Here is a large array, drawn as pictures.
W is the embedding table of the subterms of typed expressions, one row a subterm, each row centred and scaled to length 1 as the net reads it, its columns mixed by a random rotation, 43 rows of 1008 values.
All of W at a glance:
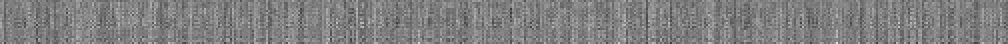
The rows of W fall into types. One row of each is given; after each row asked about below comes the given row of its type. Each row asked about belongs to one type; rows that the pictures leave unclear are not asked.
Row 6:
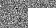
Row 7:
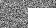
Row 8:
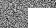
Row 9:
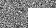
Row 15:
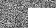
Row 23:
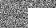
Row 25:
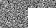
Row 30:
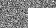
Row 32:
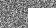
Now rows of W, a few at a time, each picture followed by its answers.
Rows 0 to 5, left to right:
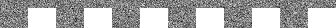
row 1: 6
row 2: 8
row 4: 7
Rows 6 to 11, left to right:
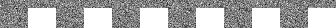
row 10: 9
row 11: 15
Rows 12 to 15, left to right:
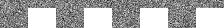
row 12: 9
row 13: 8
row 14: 32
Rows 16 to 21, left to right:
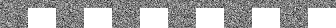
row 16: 25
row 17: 8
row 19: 23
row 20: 15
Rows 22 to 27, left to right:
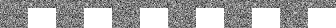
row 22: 23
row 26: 23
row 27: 23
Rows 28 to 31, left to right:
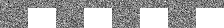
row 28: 7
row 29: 15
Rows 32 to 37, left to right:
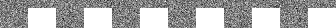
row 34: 30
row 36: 30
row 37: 6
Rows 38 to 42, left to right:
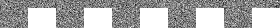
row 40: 32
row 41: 8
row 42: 30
